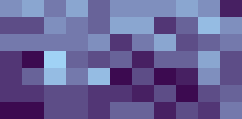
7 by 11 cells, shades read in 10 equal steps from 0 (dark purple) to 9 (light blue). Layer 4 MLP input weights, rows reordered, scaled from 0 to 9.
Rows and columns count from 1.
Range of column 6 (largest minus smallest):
7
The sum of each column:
20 21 39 32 29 25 27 23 22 36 27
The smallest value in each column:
0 0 3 3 2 0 1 0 0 2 1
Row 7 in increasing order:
0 0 1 2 2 3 3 3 4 4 5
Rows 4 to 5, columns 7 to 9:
1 4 4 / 3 0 1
